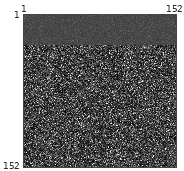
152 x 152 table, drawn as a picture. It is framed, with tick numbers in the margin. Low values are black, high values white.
Average level on the scale: 30%. Odd rows or columns: none. Seam: horizontal, 20% of the way down, the top part calmer. Grain: fine. Histogram: skewed, a long tail of high values. Slope: none.
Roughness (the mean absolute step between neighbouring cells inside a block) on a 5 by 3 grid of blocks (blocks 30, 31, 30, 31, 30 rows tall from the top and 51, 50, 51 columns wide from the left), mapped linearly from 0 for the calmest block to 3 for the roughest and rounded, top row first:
000 | 333 | 333 | 333 | 333
